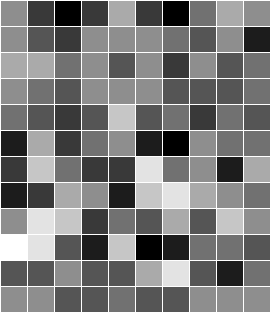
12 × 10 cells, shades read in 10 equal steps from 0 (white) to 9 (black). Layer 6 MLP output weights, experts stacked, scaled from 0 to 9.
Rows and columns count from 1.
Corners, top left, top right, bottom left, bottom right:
4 4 4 4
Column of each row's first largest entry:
3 10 7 3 3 7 9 1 4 6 9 3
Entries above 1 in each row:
10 10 10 10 10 10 9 9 9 8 9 10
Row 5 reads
5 6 7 6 2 6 5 7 5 6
